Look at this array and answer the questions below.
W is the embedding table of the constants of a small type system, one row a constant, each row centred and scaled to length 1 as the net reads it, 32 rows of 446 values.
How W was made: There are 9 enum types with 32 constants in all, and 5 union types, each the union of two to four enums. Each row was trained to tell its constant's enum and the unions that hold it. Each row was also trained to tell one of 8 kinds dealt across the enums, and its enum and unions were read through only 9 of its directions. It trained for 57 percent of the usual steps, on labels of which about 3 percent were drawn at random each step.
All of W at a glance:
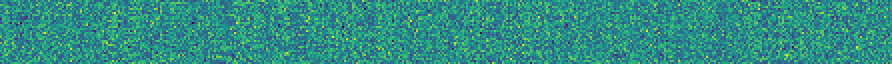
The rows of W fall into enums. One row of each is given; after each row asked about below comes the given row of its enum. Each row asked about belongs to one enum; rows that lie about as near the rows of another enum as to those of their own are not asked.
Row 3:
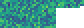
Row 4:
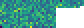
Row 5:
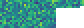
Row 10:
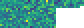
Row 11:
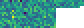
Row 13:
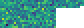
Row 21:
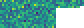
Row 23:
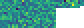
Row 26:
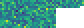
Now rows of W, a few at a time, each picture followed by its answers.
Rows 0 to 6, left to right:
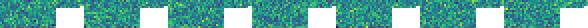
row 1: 11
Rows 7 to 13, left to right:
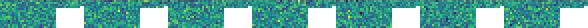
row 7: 23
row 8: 13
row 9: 13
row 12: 11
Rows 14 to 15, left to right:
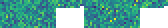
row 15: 21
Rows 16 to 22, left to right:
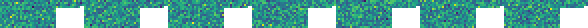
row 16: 4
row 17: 5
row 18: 11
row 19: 26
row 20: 3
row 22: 13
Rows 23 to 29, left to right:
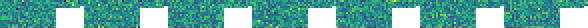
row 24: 3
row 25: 21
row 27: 4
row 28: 4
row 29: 3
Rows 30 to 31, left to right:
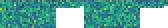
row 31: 10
